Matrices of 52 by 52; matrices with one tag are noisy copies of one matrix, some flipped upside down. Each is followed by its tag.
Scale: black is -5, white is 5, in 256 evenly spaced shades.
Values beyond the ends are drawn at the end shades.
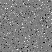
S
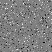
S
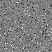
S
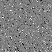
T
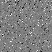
T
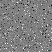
S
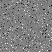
S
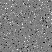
S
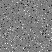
S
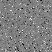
T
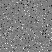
S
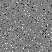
S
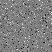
S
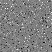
S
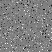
S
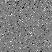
T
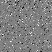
T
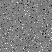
S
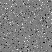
S
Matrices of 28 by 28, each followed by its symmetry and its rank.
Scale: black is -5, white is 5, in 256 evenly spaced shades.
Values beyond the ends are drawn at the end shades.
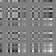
symmetric, rank one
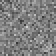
symmetric, full rank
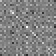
symmetric, rank five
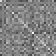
symmetric, rank five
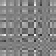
symmetric, rank two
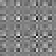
symmetric, rank two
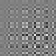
symmetric, rank one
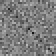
symmetric, full rank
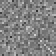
symmetric, full rank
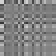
symmetric, rank one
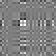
symmetric, rank two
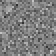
symmetric, full rank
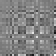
symmetric, rank two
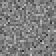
symmetric, full rank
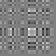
symmetric, rank one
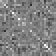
symmetric, rank five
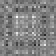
symmetric, rank two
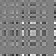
symmetric, rank one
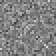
symmetric, full rank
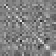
symmetric, rank five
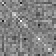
symmetric, rank five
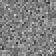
symmetric, full rank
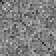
symmetric, full rank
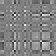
symmetric, rank two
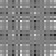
symmetric, rank one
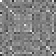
symmetric, rank five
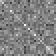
symmetric, rank five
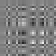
symmetric, rank one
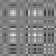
symmetric, rank one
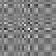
symmetric, rank two
